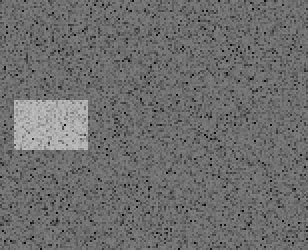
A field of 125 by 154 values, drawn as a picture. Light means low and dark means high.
Histogram: heavy tails on both sides. Ninth with the lowest average: middle left. Stripes: none. Odd patch: lower, in the middle left.
